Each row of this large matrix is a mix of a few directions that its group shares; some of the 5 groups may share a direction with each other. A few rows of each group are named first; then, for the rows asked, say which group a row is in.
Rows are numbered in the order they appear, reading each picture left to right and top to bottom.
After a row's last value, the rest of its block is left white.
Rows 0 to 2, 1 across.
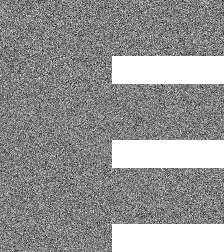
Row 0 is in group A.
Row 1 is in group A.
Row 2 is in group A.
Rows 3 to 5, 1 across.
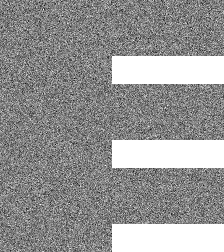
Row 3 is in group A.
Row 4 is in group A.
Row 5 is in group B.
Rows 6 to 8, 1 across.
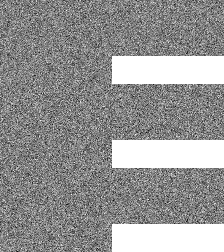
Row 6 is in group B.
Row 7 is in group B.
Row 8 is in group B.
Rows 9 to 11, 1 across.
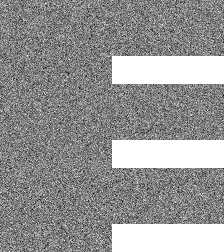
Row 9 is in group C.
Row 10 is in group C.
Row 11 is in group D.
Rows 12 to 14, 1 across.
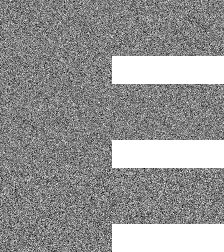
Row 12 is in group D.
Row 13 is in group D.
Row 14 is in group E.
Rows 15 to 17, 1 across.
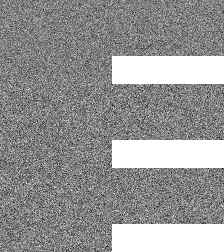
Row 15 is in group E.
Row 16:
B
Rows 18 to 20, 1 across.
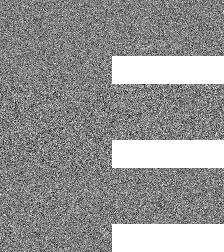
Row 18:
E
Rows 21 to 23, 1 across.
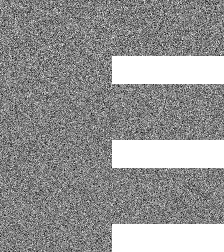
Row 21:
E
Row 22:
E
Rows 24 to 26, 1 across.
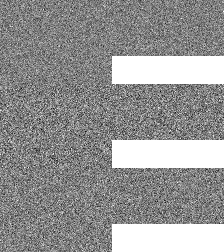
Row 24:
B
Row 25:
D
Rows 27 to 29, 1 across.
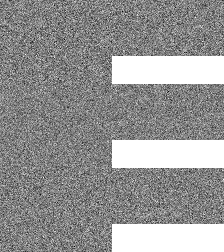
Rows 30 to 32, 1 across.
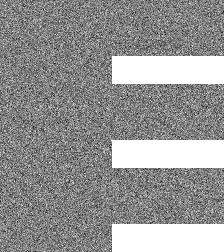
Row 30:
E
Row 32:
A
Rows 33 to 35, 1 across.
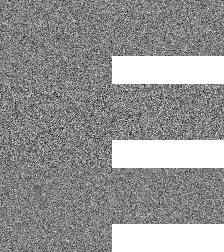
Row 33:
D
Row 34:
E
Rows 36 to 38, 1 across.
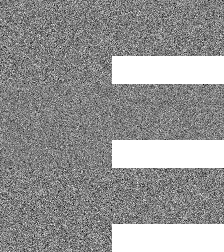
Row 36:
D
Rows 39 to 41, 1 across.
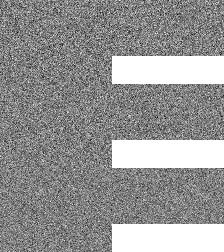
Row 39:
E
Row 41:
D
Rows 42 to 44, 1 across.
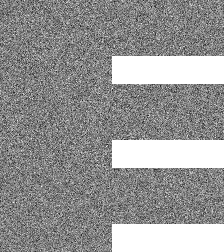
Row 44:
A
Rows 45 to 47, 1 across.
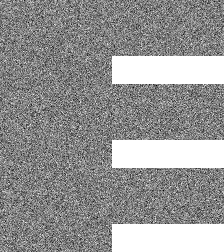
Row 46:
B
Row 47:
D
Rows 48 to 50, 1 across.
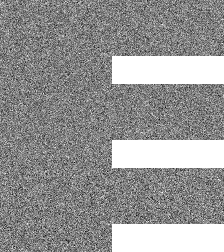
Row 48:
C
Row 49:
C
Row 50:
C
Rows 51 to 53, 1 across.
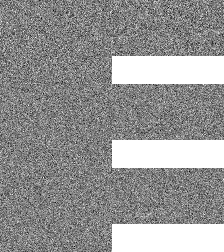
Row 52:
B
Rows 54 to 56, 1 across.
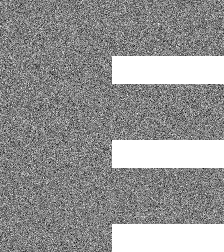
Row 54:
D
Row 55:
D
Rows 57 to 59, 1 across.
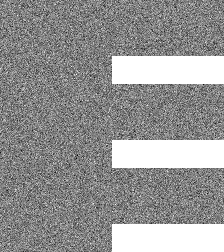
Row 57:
B
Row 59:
A
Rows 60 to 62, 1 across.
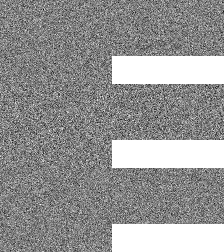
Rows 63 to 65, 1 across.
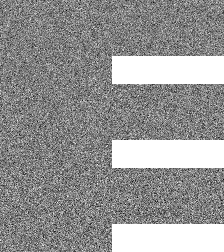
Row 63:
B
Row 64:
B
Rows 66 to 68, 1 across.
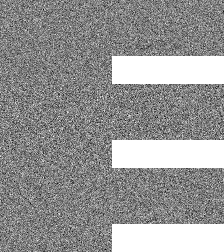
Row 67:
E
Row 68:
A
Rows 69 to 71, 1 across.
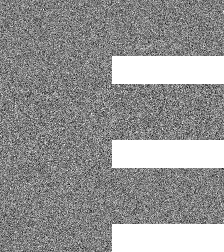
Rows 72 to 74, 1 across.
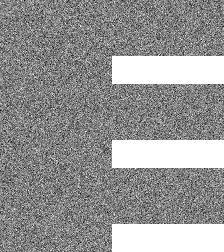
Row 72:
A
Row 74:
A
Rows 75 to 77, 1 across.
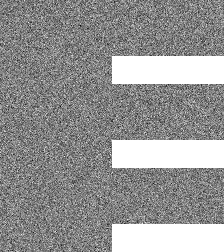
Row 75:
A
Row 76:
D
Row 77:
B
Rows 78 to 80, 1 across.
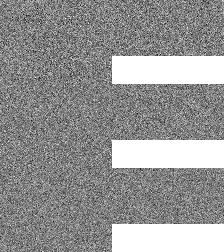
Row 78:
A
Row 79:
D
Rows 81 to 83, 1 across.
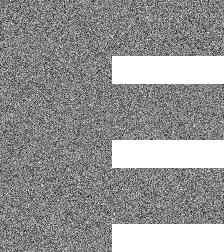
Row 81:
D
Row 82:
A
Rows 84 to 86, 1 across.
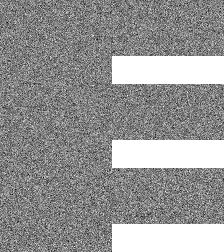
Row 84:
A
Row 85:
D
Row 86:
E
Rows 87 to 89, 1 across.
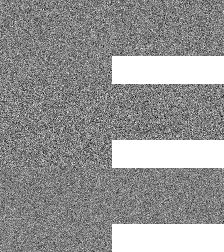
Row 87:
E
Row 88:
E
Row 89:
A
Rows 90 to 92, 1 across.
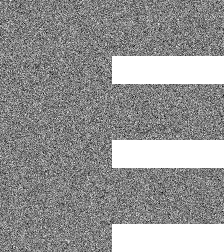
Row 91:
E
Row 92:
C
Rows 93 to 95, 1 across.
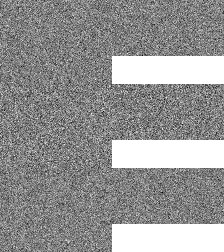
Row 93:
B
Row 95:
C
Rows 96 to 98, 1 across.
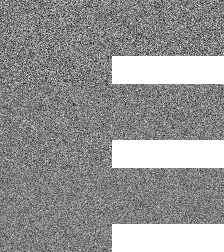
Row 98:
A
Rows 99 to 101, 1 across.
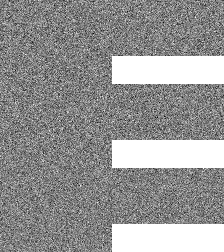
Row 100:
E
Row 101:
B
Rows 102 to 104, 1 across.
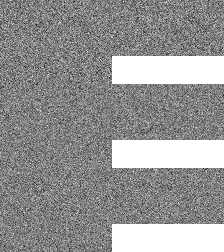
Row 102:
D
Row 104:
B
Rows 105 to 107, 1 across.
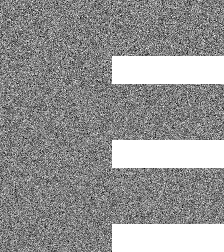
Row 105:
B
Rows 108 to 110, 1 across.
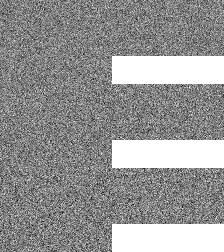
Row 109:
A
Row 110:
E
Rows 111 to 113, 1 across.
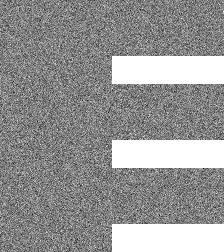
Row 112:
B
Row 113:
B
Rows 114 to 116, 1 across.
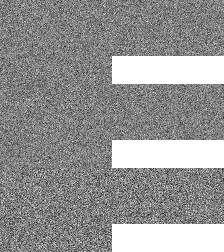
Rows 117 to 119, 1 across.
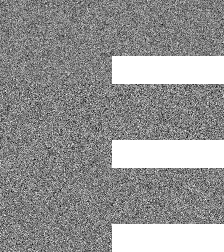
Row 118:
B
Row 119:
D
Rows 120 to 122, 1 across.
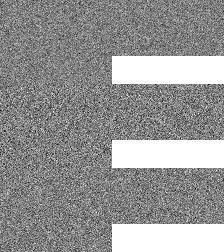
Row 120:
C
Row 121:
D
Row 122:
B
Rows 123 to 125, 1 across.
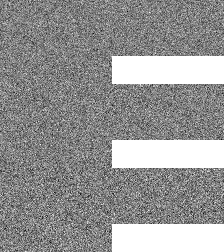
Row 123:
D
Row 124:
B
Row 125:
A
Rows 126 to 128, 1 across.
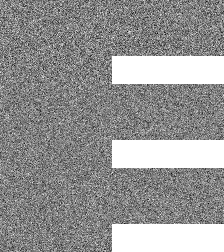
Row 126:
E
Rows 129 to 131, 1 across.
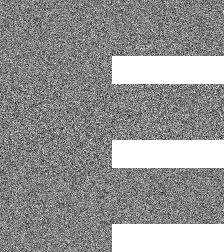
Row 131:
C
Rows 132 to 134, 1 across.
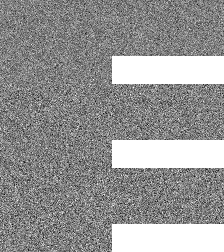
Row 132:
A
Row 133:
B
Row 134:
E
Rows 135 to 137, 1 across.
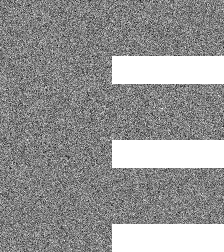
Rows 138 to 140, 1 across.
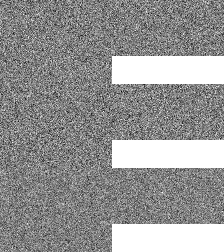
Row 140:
C
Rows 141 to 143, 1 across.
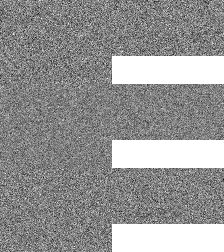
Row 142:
C
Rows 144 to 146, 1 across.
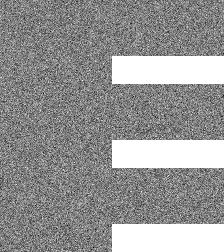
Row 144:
A
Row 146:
A
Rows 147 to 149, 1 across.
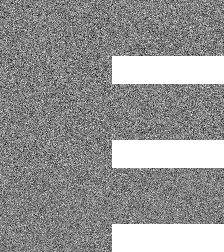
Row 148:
A
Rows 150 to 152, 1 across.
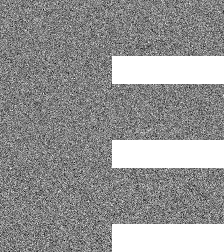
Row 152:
D
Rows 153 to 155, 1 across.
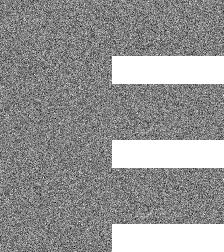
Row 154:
C
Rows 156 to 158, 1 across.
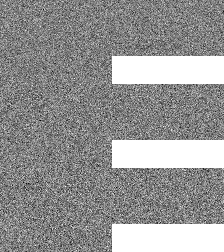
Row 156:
E
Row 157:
B
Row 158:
A
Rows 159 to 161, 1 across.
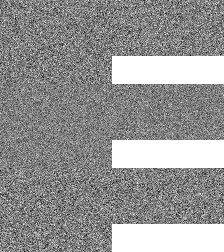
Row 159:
E
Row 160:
B
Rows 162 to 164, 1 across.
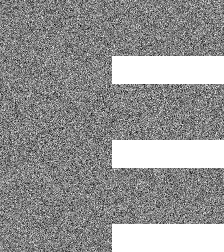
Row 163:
E
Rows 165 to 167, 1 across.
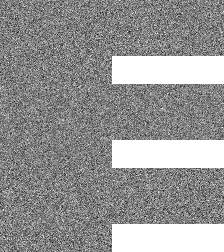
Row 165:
E
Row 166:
C
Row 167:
D
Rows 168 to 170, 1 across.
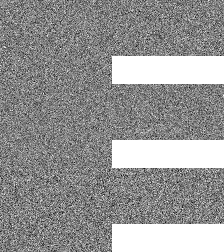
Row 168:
D
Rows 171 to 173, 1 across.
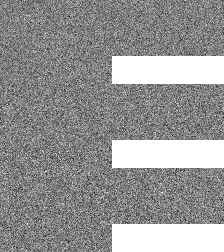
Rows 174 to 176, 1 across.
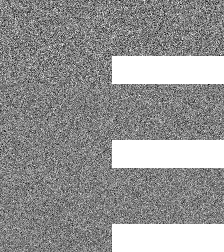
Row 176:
A
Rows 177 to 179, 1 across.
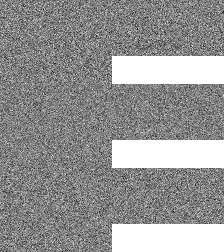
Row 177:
E
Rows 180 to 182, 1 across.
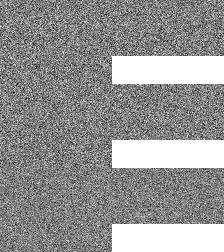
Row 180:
D
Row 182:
B
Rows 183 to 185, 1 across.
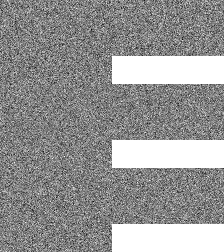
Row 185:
D
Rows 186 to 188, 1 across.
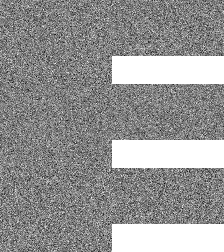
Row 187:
B
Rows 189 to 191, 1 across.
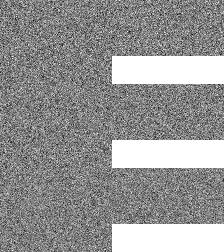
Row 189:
E
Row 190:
D
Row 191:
B
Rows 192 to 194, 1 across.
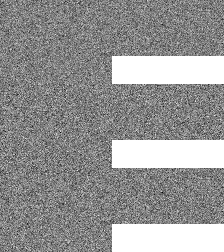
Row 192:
C
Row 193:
D
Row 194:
C
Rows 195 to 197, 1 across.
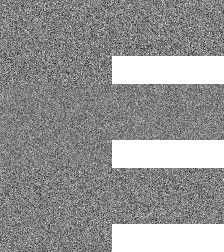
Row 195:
C
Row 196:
A
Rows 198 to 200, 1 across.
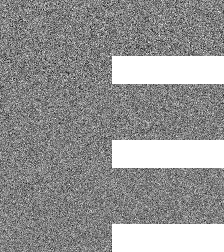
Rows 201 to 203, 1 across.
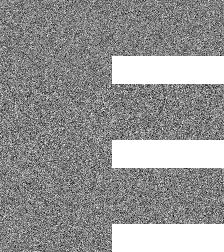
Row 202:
E
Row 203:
A
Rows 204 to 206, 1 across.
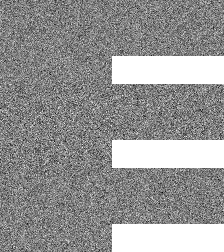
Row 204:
A
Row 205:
D
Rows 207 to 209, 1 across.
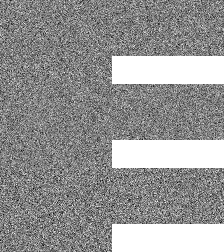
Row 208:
B
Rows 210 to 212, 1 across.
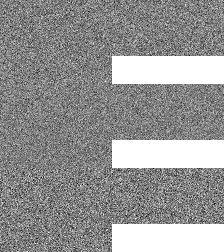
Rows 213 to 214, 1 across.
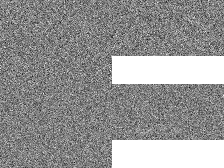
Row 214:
E
